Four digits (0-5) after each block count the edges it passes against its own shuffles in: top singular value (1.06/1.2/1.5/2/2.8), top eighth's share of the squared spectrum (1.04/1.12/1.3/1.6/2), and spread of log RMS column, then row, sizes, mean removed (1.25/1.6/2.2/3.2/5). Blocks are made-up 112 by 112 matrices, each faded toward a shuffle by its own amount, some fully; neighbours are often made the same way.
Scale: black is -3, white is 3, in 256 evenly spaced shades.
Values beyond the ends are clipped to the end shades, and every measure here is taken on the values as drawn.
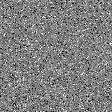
3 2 0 0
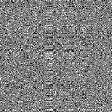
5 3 2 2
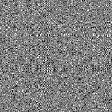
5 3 2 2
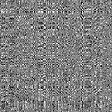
5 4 3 3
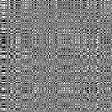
5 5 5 4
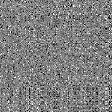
4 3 2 2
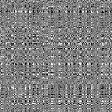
5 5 4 4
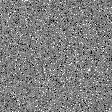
1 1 0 0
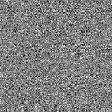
4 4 2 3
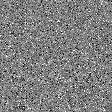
2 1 0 0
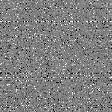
4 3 1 2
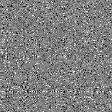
4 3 2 2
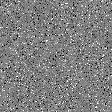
2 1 0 0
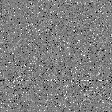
3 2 1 1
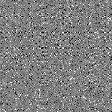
4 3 2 2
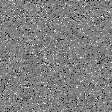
3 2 0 1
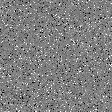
1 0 0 0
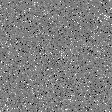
0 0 0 0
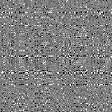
5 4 3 3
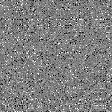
4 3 1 2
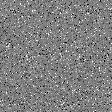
2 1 0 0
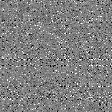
4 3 1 2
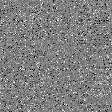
3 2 1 1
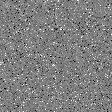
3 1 0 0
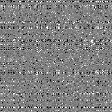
5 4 2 3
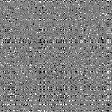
5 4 3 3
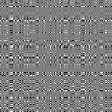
5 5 4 5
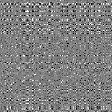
5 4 3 4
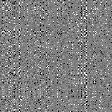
5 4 3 2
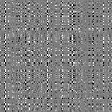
5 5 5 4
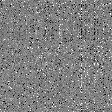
4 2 2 0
